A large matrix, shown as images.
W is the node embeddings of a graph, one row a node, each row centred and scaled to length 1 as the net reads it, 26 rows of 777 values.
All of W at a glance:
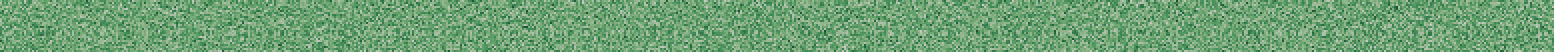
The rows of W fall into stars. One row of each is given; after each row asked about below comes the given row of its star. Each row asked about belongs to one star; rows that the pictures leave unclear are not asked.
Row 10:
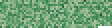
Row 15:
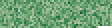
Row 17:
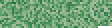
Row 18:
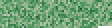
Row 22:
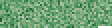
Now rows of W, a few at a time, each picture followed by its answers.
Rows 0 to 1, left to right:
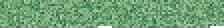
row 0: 10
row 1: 10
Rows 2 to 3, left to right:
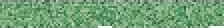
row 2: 10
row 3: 15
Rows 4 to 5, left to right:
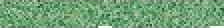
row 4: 22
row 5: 17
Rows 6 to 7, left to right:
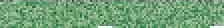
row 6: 18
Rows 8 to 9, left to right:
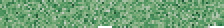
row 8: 17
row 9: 18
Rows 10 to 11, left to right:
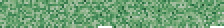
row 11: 22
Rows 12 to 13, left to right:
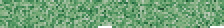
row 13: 17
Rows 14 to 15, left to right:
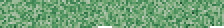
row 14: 18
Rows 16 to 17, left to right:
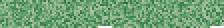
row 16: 15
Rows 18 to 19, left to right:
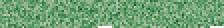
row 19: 15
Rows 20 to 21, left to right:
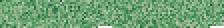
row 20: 18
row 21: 17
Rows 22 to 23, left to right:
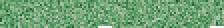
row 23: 15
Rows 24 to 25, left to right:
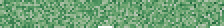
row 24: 22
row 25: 17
